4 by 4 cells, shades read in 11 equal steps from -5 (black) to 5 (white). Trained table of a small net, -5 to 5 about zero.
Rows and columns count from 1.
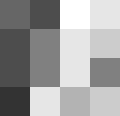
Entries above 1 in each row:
2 2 1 3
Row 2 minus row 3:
0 0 0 3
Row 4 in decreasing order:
4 3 2 -3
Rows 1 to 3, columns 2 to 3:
-2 5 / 0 4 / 0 4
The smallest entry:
-3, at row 4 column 1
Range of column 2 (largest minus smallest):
6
